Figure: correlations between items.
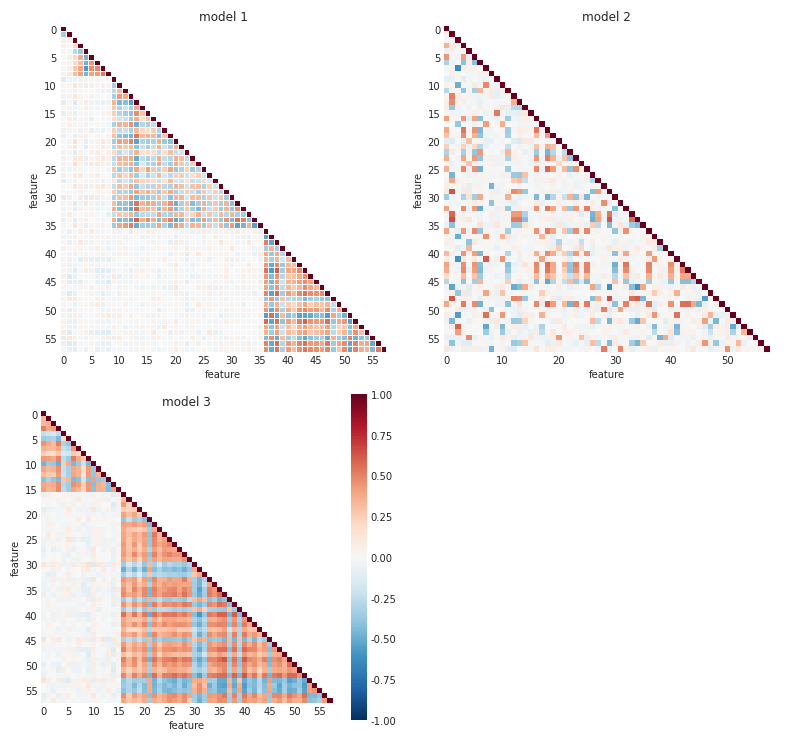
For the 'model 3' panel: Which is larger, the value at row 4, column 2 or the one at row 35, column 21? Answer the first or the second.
the first
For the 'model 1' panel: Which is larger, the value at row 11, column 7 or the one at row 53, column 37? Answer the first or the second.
the first
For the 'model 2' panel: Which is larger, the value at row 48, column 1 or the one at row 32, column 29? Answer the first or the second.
the first
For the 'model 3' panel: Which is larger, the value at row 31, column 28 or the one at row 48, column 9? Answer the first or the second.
the second
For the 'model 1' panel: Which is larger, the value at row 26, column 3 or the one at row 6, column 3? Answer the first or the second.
the second
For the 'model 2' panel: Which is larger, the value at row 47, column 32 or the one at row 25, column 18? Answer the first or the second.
the second
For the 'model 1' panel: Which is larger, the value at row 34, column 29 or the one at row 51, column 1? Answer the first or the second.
the first
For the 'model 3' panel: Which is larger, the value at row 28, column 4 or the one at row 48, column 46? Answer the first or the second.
the second
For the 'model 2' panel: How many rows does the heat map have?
58
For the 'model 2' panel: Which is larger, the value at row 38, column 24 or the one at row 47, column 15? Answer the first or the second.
the second
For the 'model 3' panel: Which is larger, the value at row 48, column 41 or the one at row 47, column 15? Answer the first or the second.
the first
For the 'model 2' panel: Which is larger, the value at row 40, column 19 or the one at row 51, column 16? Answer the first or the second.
the first
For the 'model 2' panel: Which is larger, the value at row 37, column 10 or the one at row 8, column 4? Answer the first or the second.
the first
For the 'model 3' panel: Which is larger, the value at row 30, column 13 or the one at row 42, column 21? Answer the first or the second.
the first
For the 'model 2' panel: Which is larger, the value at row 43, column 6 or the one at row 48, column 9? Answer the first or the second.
the second
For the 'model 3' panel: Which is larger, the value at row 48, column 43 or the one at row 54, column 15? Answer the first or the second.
the first
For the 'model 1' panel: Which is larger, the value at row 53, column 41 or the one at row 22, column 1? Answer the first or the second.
the first
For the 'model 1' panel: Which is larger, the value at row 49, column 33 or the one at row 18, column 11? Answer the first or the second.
the first
